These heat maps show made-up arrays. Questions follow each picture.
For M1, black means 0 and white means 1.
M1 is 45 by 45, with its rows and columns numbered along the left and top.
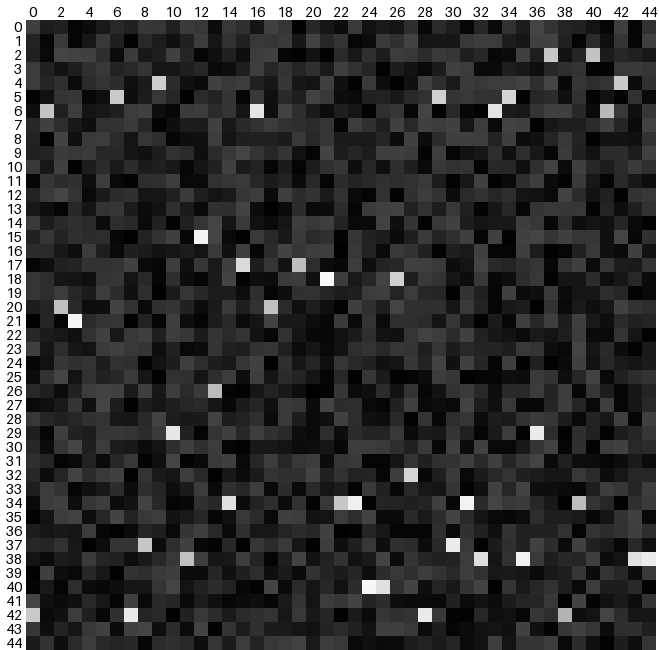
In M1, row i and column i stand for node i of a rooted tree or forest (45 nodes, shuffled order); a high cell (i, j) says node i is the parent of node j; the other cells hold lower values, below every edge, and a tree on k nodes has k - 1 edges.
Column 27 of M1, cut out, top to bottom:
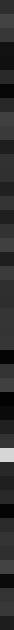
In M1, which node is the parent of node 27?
32
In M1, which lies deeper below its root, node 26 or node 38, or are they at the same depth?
node 38
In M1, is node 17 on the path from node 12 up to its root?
yes
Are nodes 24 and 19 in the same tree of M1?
yes
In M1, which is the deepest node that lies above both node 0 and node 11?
42
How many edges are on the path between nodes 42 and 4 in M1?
1
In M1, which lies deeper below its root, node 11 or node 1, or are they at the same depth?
node 11
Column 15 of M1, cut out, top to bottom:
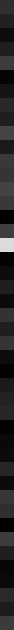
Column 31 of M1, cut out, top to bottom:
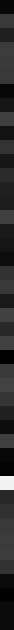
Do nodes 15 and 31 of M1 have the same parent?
no
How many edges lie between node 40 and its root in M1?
2
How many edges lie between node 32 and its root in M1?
3
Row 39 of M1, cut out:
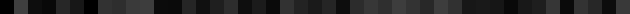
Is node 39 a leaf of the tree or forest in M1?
yes
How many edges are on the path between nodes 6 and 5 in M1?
1
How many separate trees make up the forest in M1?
4
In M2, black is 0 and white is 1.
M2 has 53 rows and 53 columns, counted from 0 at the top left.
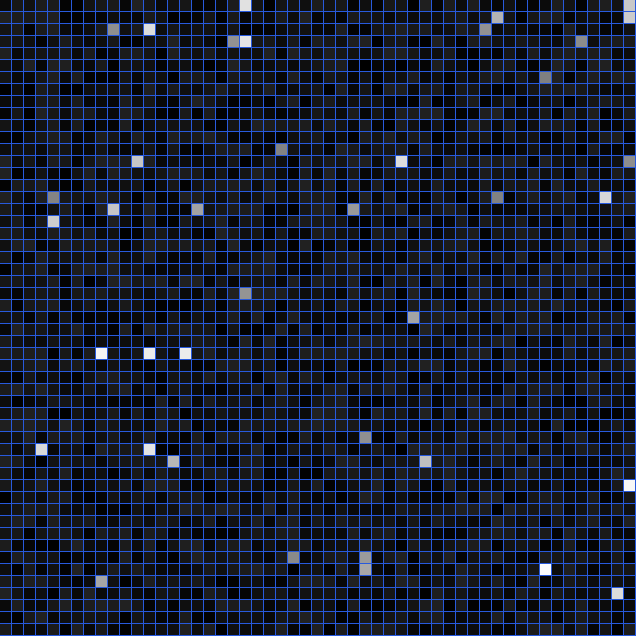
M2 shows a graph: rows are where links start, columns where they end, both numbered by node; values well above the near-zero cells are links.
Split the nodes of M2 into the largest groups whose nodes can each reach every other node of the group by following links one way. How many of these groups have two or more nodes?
0
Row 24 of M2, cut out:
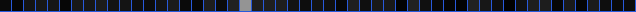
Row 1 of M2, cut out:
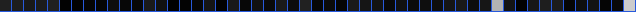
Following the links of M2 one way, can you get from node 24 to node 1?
no
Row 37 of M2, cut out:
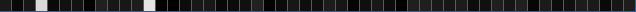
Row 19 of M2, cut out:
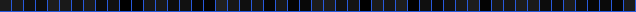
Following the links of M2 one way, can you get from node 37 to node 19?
yes
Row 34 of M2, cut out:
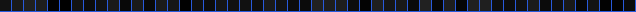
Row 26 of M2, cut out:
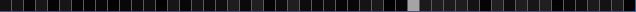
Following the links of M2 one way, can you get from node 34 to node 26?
no
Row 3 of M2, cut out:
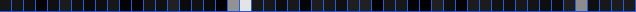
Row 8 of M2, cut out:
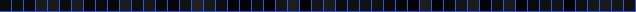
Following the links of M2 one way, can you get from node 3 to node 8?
yes
